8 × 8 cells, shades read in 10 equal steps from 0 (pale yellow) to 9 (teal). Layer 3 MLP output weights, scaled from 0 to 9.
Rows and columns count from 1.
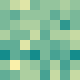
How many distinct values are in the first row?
5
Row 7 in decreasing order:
7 6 4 4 4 3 3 0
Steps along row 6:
down up up down up down up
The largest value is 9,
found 3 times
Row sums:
27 38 37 29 37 58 31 34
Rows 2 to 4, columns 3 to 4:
4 4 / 3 3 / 5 2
